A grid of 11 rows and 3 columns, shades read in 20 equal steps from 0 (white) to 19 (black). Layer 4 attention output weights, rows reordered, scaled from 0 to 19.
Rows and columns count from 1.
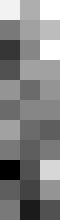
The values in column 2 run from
6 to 17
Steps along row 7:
up up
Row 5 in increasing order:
8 8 11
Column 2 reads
6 7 9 7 11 9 11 12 13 14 17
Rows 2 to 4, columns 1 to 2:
10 7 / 15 9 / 13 7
